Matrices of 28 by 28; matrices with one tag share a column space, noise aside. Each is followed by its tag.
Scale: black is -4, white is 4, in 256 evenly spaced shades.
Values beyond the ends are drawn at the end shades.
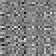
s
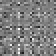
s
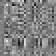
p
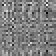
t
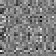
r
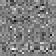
r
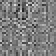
t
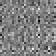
r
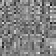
p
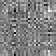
t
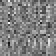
p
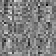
p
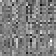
p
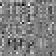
p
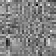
p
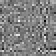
r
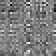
t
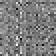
s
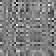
t
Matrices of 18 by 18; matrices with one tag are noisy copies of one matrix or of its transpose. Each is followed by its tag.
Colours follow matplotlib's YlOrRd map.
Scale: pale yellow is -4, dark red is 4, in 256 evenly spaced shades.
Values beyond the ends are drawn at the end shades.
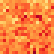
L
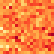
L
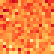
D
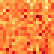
L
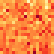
L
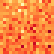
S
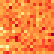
L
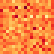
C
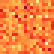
C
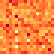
C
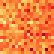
S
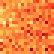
S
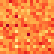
C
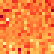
D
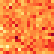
L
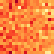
D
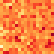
L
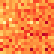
S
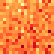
S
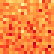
S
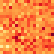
L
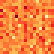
C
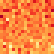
D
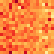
D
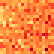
S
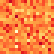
C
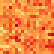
L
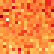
D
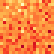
S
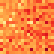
S
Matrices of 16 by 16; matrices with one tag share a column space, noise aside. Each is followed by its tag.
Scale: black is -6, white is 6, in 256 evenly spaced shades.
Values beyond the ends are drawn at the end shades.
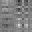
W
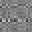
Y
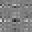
Y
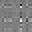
Y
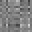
W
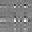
Y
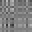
W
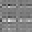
Y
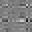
Y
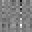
W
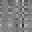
W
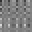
W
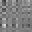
W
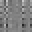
W
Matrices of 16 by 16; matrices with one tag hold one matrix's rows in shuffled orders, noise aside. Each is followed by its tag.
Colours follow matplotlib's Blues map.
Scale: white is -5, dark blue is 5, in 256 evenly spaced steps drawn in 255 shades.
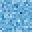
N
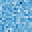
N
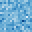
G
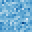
G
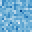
N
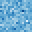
G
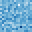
N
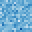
N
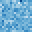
N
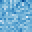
G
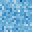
N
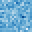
G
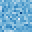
N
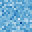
N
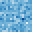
G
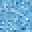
G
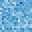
N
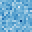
N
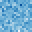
N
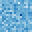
N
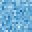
N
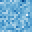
G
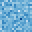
N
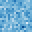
G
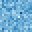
N
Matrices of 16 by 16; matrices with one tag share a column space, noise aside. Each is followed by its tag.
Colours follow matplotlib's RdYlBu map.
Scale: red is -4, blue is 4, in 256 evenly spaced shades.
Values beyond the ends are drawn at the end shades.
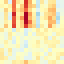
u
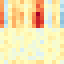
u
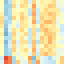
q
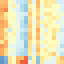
q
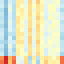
q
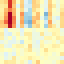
u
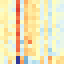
q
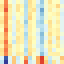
q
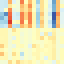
u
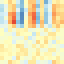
u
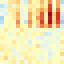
u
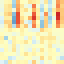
u
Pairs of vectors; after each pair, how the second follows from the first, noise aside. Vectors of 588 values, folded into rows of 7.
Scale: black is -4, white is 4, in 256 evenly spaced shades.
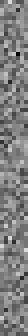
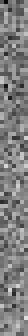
shuffled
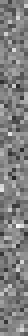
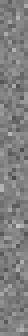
shrunk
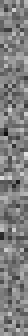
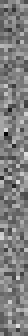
sign-scrambled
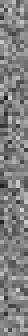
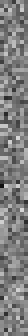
sign-scrambled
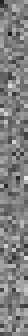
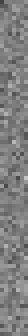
shrunk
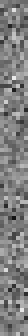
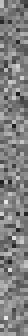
shuffled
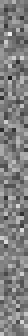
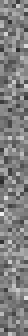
shuffled
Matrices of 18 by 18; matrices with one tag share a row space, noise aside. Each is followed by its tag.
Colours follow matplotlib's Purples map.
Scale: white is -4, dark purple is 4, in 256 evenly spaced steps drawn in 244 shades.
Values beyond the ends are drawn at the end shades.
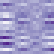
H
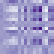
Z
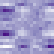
H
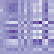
Z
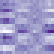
H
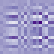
Z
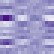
H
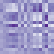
Z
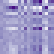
Z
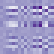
Z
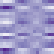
H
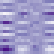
H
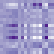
Z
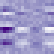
H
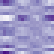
H
